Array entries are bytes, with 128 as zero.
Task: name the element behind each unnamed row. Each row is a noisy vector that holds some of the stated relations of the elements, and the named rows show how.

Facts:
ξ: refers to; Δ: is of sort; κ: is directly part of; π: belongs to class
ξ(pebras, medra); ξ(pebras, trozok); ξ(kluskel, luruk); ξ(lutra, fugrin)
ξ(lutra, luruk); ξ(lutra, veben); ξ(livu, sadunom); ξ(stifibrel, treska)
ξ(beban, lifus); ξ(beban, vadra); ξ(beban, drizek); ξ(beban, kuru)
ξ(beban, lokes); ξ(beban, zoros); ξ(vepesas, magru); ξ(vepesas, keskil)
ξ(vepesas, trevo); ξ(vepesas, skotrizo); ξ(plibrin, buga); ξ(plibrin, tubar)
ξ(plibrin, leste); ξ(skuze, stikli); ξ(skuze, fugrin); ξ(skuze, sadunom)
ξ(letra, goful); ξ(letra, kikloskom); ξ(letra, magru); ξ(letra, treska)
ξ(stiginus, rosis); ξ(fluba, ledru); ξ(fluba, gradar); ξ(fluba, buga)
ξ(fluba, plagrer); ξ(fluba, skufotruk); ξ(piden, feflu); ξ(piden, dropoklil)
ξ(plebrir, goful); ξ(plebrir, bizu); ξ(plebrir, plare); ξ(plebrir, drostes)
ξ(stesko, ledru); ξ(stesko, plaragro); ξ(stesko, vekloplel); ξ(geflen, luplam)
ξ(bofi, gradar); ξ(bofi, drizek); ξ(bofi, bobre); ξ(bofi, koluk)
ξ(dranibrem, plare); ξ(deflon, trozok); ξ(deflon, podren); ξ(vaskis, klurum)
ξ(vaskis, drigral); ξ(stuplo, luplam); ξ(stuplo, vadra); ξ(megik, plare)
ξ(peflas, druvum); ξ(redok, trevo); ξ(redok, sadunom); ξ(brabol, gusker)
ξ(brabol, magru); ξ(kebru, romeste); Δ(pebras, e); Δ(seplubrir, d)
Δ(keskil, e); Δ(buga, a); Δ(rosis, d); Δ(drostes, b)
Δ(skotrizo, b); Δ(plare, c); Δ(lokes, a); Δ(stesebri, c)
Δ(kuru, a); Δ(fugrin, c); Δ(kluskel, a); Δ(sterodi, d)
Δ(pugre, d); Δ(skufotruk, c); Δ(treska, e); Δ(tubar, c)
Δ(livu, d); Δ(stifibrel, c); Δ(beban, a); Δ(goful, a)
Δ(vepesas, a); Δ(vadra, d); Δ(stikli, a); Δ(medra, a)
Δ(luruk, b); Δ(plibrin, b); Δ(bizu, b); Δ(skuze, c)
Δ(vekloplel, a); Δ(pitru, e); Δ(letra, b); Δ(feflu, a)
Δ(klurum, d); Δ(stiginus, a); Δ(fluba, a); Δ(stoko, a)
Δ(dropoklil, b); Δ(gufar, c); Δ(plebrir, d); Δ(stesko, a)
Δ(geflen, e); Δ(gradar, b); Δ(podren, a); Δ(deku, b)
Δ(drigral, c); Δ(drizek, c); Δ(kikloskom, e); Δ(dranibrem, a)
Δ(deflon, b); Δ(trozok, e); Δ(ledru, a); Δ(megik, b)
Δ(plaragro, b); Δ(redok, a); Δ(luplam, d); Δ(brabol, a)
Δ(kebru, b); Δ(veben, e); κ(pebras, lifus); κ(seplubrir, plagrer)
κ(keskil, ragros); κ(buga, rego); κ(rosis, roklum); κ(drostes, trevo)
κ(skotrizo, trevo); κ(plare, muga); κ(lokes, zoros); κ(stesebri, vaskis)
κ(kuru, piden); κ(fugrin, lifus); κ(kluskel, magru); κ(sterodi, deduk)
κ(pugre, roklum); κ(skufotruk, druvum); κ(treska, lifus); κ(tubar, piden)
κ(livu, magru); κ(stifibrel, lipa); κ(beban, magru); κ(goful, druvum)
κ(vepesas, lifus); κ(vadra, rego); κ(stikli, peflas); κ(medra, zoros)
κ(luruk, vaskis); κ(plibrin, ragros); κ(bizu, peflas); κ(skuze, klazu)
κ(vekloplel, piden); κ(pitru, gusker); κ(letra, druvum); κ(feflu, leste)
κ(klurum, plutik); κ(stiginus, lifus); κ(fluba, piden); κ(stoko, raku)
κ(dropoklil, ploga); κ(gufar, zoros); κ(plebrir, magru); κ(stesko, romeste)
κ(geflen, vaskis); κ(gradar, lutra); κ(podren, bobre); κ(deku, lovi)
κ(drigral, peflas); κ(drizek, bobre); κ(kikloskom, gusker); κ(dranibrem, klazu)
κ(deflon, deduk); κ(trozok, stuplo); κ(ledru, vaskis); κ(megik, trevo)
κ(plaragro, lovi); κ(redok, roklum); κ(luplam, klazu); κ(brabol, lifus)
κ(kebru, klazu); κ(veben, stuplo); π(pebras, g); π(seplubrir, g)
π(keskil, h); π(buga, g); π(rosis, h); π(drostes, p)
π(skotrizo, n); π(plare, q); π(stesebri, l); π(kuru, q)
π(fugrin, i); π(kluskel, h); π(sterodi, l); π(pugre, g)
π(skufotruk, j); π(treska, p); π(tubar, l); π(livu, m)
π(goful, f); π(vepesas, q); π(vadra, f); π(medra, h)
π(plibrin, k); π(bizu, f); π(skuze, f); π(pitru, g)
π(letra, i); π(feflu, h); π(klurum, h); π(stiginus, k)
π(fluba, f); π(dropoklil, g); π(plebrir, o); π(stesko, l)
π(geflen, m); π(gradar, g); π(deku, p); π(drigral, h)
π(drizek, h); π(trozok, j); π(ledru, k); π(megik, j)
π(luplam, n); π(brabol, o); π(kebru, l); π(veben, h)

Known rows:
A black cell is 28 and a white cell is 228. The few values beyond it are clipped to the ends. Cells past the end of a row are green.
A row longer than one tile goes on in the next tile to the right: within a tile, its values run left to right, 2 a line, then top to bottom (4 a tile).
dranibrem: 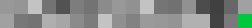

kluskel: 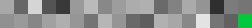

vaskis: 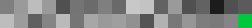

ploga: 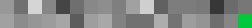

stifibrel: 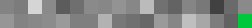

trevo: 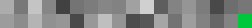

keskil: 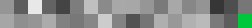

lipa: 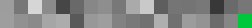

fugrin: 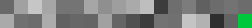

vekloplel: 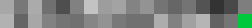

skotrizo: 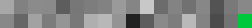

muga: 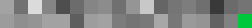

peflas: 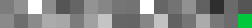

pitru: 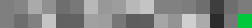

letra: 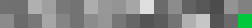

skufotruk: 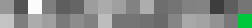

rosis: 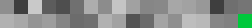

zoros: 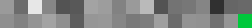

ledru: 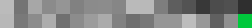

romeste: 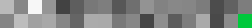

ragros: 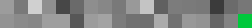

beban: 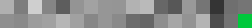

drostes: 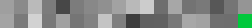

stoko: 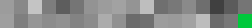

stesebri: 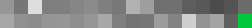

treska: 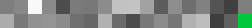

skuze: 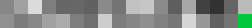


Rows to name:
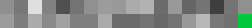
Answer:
deku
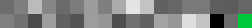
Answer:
pebras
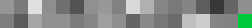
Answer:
bizu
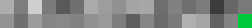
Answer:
plaragro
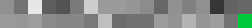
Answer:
drizek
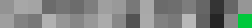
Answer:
luplam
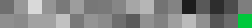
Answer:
geflen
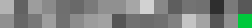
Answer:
plibrin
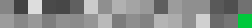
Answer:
medra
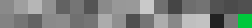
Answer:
brabol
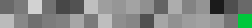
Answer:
drigral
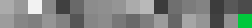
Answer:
lifus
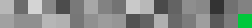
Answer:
magru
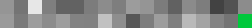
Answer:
plare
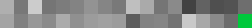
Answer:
luruk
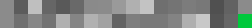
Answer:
deflon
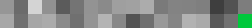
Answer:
kikloskom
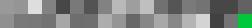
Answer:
vepesas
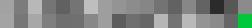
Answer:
tubar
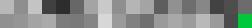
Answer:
feflu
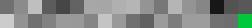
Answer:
klurum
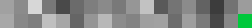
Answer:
klazu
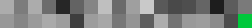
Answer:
piden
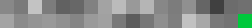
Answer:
sterodi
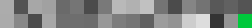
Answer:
stiginus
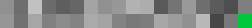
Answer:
podren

